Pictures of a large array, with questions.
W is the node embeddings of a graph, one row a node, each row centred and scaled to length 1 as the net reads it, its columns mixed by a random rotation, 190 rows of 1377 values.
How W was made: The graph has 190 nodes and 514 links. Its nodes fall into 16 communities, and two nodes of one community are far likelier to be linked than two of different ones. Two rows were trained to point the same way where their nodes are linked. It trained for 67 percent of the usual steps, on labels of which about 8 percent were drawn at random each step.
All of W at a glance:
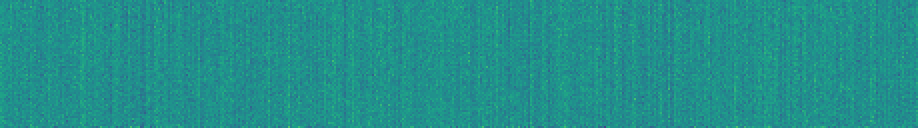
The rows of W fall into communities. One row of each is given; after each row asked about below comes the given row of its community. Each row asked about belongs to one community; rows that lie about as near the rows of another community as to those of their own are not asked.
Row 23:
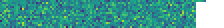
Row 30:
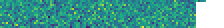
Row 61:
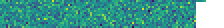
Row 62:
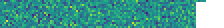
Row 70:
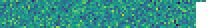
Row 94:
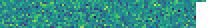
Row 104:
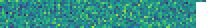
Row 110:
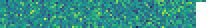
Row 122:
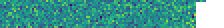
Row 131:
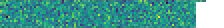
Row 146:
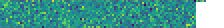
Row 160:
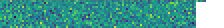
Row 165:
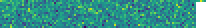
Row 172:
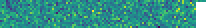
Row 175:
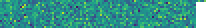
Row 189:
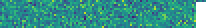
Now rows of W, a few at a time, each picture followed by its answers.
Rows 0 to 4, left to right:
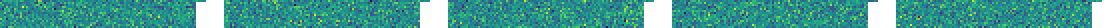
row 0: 160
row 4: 110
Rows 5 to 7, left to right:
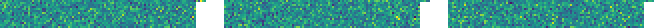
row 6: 110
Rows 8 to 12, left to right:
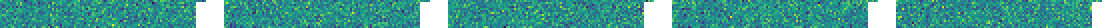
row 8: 23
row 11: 61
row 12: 165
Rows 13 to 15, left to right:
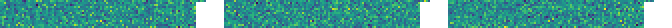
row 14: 165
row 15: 122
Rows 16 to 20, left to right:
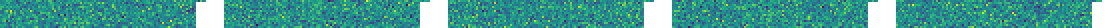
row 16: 94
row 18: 131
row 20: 94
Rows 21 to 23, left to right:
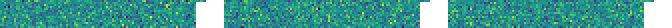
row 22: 61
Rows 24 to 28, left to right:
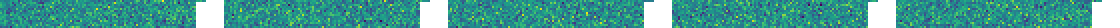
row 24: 110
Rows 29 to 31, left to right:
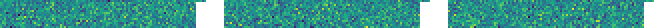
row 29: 110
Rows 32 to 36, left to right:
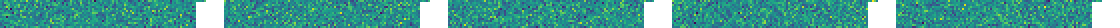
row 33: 175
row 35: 165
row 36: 61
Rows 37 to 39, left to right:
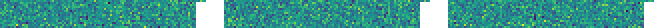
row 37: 61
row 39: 61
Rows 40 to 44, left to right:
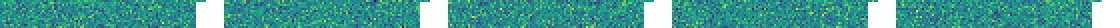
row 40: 94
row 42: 172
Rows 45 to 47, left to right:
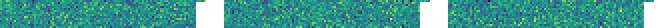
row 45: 175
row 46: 110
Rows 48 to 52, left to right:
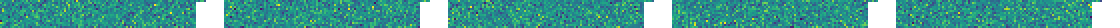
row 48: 172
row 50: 160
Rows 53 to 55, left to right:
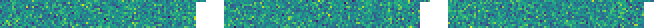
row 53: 62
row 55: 189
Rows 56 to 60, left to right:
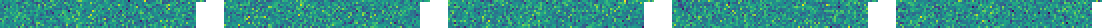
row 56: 146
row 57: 110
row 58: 61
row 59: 172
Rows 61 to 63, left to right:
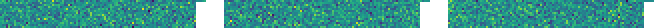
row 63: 189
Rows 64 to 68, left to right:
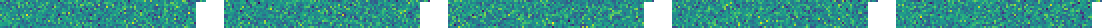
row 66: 172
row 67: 104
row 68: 146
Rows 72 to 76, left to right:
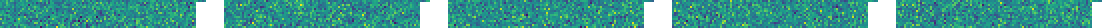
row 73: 94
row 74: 172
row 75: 62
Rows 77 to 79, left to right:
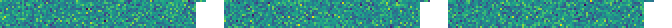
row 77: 165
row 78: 23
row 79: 23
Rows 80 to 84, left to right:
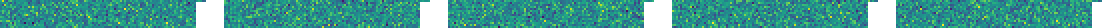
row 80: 62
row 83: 104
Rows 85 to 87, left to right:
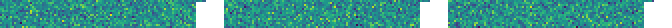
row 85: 189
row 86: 104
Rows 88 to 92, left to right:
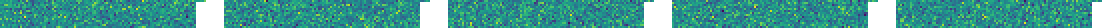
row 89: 94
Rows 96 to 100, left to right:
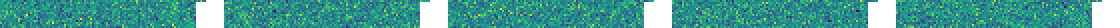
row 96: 165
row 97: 131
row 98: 172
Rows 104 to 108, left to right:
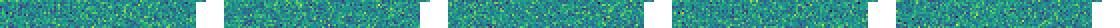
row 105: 94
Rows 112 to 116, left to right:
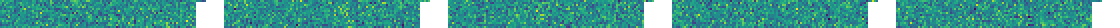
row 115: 165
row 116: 189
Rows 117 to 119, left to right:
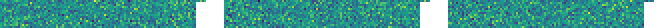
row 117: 131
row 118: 175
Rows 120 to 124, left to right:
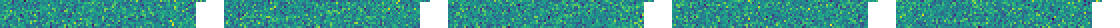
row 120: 165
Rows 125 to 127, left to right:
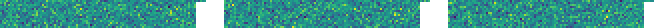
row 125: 122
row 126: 122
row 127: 131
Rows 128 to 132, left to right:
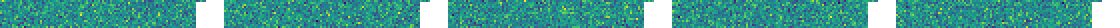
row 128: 30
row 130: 175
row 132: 23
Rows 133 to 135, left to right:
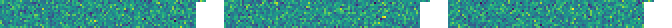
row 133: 172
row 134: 175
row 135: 165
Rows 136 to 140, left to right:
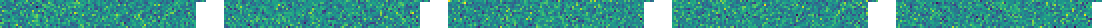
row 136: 94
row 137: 104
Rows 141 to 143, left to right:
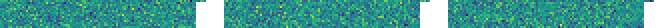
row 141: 70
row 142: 62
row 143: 175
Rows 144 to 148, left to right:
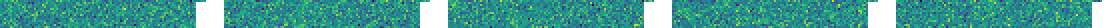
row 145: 70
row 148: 23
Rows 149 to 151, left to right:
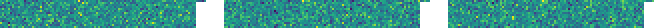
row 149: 23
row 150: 146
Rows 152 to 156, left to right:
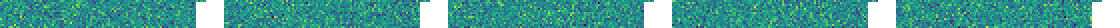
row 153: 172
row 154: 61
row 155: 146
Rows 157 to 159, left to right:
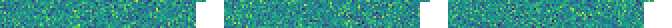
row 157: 70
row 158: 189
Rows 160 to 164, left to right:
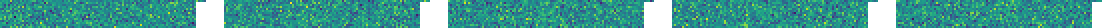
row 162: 110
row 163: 62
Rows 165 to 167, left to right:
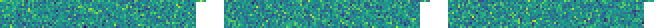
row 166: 62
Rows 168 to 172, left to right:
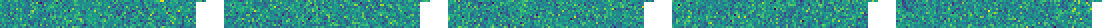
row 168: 110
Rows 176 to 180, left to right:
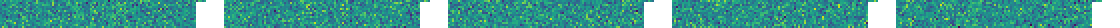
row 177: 146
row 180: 70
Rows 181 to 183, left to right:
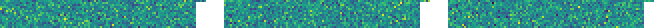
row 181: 175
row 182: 175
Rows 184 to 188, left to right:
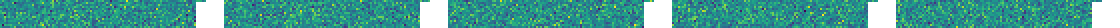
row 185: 62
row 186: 61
